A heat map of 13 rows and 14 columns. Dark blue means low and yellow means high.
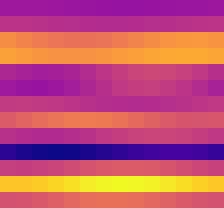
Horizontal stripes repeat 3 times down the table. Overall the values sit about 50% of the way up the scale. The middle right is the smoothest part. The grain runs across in streaks. The values follow a bell shape.
